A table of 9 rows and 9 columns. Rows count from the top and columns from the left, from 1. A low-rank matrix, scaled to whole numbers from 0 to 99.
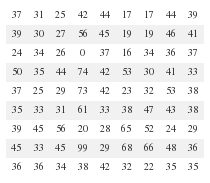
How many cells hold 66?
1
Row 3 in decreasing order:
37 37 36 34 34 26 24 16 0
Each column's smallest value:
24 25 25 0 28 16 17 24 29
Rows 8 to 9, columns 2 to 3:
33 45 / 36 34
